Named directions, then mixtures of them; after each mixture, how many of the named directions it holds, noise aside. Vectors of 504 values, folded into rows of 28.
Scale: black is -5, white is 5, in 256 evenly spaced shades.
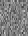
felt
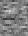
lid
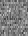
two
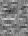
one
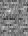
two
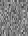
one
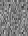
one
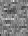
two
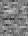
one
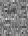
two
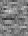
one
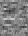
one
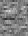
one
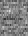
two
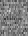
two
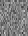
one
